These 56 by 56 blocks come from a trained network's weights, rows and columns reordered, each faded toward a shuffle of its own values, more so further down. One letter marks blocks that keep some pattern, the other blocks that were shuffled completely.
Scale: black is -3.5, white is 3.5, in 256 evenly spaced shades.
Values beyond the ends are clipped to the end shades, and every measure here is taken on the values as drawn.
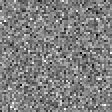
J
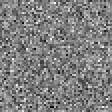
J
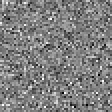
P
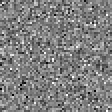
J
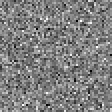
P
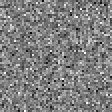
J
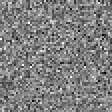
P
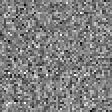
P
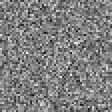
J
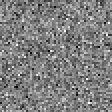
J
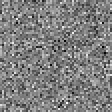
P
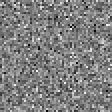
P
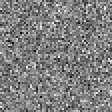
J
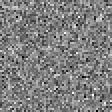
J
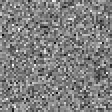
P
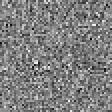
P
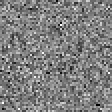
P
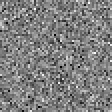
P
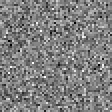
J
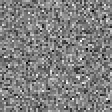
J
